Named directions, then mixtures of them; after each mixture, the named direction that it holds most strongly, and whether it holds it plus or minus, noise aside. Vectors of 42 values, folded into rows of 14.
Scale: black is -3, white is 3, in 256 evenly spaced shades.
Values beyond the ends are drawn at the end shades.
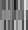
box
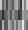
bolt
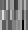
bolt, minus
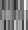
box, plus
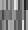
box, minus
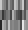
bolt, plus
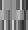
bolt, minus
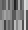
box, plus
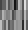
box, plus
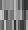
box, minus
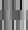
bolt, plus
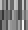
bolt, plus
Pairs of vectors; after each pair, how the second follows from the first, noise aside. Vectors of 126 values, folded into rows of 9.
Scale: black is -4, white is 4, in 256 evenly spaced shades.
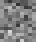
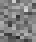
reversed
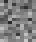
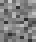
reversed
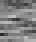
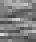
negated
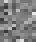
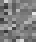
copied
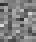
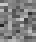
negated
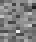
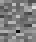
negated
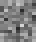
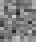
reversed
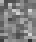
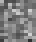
copied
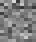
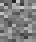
negated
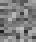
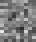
negated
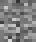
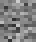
negated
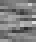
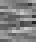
negated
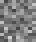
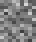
reversed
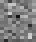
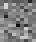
reversed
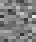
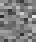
copied
